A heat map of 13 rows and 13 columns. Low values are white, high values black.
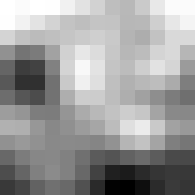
The top middle is the calmest part. No row or column stands out. The field climbs toward the bottom. On average the colour sits 40% of the way up the scale.
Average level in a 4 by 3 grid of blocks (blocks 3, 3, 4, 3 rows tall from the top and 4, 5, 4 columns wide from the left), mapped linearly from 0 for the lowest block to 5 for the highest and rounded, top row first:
0 1 0
4 1 1
3 2 2
4 5 5
